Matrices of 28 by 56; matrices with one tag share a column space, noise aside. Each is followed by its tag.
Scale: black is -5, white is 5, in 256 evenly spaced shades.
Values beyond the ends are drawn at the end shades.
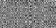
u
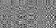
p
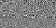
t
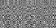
p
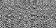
p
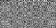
u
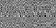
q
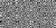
u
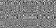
t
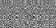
p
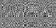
q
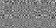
t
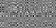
q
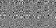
t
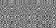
p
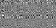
t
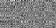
u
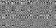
t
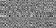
q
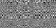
t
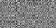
u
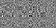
q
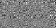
t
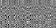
p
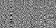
p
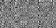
u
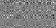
t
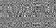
q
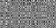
u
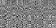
p
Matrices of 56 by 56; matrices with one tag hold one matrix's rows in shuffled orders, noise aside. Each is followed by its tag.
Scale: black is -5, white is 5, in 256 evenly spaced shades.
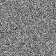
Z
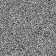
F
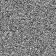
Z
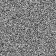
Z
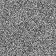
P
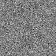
P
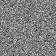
F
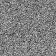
Z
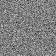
F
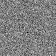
P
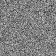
F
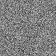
P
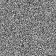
P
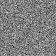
F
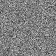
F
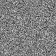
F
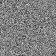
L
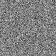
L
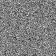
L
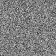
L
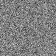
L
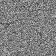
Z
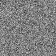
L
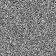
Z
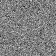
Z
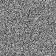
P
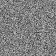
F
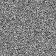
F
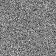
L
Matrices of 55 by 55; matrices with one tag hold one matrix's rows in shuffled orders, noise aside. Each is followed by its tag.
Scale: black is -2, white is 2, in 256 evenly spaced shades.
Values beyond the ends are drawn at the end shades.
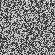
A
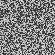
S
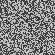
A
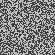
A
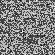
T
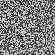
S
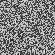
S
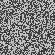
A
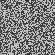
A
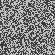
A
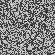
A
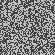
A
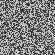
S
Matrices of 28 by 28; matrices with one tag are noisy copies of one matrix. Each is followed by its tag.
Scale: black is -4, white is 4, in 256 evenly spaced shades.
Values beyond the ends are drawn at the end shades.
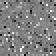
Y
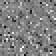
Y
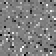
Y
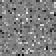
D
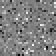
D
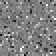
Y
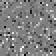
Y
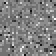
Y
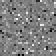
D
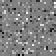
D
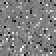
Y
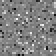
D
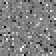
Y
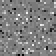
D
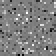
D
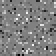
D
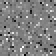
Y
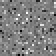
D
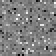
D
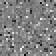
Y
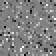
Y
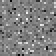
D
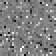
Y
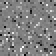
Y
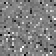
Y
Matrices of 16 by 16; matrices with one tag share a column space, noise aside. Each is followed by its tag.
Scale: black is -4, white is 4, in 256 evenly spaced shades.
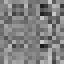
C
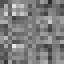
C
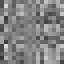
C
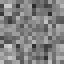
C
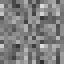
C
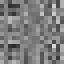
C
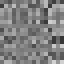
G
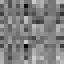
C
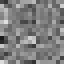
G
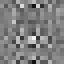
G
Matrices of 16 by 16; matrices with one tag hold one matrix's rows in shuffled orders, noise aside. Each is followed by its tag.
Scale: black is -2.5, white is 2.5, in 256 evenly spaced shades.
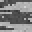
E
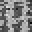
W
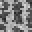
W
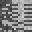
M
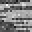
E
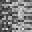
M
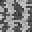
W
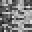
M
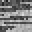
E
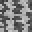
W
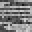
E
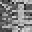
M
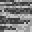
E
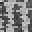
W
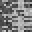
M
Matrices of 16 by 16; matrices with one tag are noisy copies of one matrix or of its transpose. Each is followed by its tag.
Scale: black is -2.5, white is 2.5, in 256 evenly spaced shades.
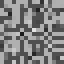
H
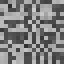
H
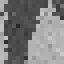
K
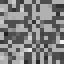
H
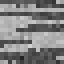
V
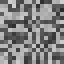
H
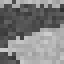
K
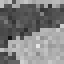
K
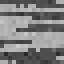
V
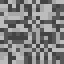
H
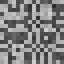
H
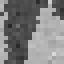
K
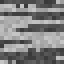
V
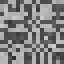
H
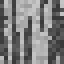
V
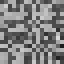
H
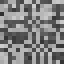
H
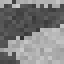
K
